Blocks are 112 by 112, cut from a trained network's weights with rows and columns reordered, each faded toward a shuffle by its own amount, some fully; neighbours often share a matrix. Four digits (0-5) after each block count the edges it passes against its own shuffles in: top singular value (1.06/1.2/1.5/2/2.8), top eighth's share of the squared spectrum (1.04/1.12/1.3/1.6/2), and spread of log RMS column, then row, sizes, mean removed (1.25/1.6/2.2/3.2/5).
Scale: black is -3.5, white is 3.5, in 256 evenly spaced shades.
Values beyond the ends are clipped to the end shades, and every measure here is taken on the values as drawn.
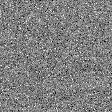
0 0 0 0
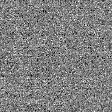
2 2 2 0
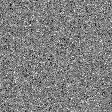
0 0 0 0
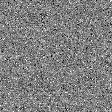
1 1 1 0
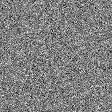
0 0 0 0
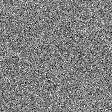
0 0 0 0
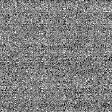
3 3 3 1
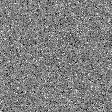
0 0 0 0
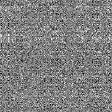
3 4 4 1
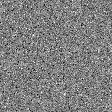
1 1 0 0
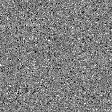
2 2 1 2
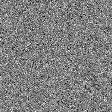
1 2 1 0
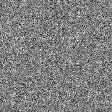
2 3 0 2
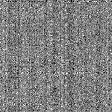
3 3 0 2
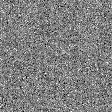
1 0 0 0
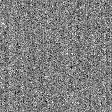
2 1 0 0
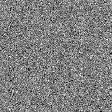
3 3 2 1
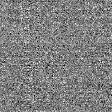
3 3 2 1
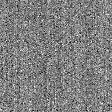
2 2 0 1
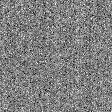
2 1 0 0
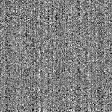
3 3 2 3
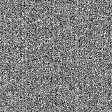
2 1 0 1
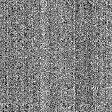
3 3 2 2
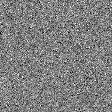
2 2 0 1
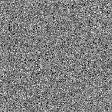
2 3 1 1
